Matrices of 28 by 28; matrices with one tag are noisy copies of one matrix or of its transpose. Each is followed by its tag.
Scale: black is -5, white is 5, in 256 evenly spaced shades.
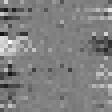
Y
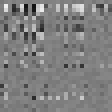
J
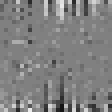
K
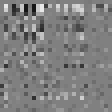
J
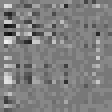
J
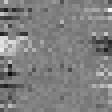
Y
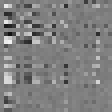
J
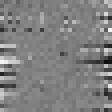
K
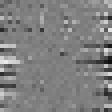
K
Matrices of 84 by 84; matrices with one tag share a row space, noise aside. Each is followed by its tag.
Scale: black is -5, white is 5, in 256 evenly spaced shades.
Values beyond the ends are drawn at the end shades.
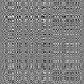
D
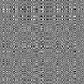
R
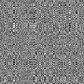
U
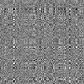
U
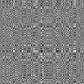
R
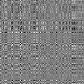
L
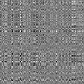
L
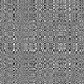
U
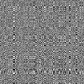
U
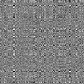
U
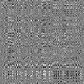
D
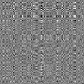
R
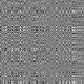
L
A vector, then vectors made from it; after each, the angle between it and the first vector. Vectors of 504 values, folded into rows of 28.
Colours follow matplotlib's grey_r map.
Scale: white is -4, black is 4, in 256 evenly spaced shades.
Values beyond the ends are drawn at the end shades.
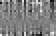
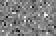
orthogonal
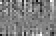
nearly opposite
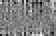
nearly opposite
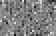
partly aligned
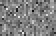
partly opposed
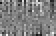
nearly parallel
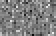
partly aligned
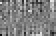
nearly opposite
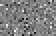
orthogonal
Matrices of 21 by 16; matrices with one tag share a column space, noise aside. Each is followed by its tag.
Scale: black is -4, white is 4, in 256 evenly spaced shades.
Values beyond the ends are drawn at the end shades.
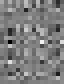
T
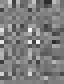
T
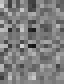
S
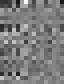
T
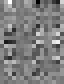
T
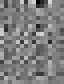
T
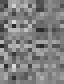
S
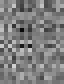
S
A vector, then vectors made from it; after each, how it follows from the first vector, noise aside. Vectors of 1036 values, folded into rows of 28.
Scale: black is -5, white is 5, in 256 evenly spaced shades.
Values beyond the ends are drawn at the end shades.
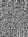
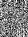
scaled up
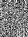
scaled up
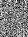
scaled up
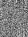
copied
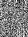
scaled up
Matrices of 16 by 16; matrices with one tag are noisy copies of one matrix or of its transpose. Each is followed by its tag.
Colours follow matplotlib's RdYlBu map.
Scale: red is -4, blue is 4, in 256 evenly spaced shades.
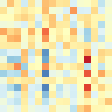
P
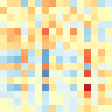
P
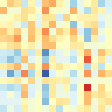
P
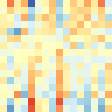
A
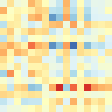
P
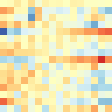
A
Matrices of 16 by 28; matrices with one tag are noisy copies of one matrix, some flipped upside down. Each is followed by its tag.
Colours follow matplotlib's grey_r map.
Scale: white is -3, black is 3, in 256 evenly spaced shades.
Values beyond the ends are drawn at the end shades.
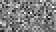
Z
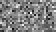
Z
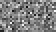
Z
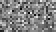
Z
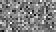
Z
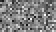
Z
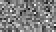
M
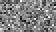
M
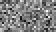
M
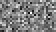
Z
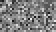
Z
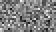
M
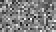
Z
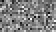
Z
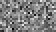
Z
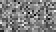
Z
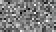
M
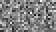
Z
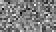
M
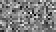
Z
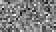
M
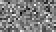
M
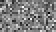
Z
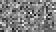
Z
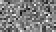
M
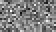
M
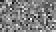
Z
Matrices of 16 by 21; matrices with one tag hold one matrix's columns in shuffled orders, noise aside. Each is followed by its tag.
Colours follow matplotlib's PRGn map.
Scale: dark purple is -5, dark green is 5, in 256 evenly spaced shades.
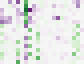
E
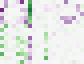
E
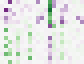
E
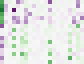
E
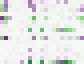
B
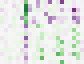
E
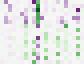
E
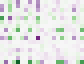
B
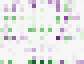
B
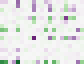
B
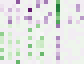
E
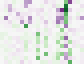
E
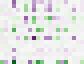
B
